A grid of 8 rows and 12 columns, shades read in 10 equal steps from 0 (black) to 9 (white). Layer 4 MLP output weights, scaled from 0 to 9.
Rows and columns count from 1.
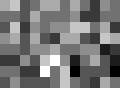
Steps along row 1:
up down up up same down up down down up down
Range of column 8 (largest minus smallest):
7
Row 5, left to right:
4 4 3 5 5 6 4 4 5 5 1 2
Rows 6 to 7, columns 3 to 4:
5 3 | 2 2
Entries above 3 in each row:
10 9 9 7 9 6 5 6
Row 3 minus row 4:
-2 1 -1 -1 1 3 -1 1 4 2 -1 -4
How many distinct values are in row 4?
5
